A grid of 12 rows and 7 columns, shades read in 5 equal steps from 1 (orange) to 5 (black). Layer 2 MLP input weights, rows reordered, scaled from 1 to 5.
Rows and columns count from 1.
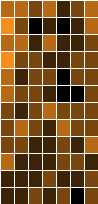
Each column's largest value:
4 4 5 4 5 5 4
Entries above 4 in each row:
0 2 0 0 1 2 0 0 0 0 0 1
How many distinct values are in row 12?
3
